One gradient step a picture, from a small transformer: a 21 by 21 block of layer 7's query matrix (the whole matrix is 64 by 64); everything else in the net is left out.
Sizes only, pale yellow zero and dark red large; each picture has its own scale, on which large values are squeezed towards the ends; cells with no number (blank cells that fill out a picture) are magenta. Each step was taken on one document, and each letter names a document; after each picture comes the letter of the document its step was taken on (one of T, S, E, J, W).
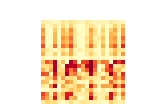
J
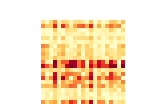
J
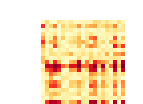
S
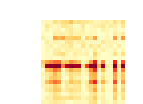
S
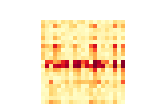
S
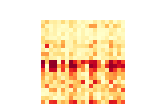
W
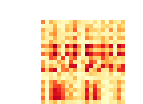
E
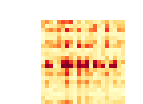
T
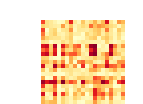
W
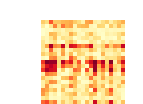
W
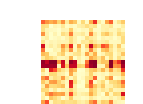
W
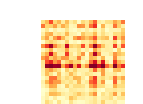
S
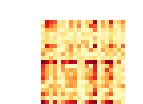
W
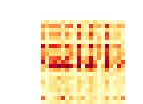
T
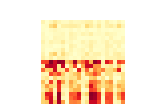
E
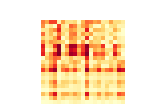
E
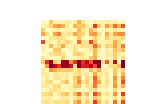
S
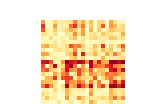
J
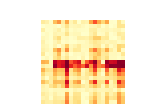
T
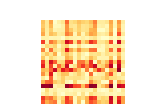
W
